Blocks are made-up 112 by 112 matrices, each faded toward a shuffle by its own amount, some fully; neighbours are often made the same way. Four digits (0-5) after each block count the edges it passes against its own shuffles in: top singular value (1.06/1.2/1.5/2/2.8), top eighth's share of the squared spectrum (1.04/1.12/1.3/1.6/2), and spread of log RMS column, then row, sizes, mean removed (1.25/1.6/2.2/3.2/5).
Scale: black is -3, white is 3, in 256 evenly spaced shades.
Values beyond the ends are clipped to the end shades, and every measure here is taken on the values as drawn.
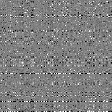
5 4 2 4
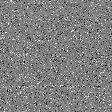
2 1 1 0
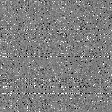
4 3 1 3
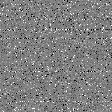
3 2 0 2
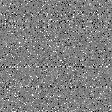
4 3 1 2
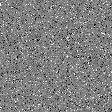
1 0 0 0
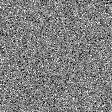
0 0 0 0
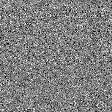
0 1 0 2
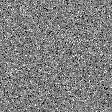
0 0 0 0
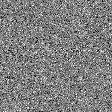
0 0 0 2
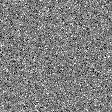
0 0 0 0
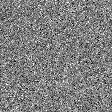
0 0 0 0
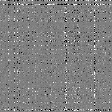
3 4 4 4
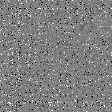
2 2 1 2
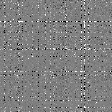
3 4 3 3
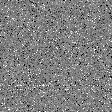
1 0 0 1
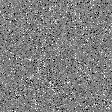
2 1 1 0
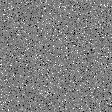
0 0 0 0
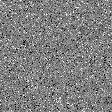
2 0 0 0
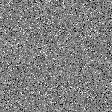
3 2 0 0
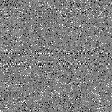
4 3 1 2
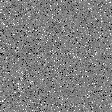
3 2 0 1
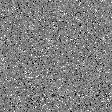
2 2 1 1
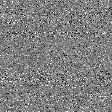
1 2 0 3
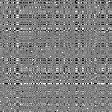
5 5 3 4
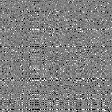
5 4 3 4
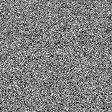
0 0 0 2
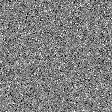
2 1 0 0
